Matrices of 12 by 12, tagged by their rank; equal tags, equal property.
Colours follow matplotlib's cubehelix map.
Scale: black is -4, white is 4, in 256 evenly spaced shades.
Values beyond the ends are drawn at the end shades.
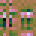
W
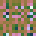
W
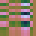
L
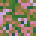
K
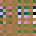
L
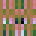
L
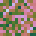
K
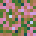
K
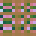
L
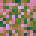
K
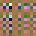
L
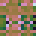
W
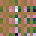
L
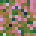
K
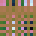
L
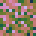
K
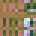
W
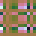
L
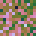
K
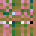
W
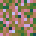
K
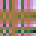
L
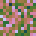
K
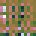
W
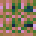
W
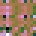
W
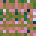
W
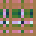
L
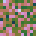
K
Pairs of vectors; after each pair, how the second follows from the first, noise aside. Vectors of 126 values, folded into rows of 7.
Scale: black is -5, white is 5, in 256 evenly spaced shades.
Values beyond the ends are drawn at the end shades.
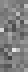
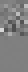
partly zeroed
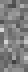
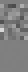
partly zeroed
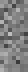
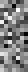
scaled up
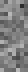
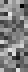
scaled up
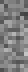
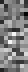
scaled up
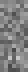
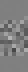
partly zeroed
